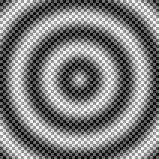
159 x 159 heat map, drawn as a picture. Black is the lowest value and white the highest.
Overall the values sit about 50% of the way up the scale. No row or column stands out. Rings spread out from the centre. There is no seam. There is no overall slope.
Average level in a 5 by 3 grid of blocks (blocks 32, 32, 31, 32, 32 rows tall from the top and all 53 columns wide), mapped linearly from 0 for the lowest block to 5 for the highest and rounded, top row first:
555
353
505
353
555
